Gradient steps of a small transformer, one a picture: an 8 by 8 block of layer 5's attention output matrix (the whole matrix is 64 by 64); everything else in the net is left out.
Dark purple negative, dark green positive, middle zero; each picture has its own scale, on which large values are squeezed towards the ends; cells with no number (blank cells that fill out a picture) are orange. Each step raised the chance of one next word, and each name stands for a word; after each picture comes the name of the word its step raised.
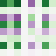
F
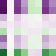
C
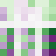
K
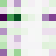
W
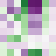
C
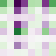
F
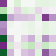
K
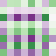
K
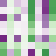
C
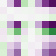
F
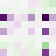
W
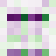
W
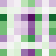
W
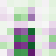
K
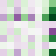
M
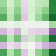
M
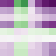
F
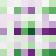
K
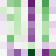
C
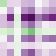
M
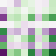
K
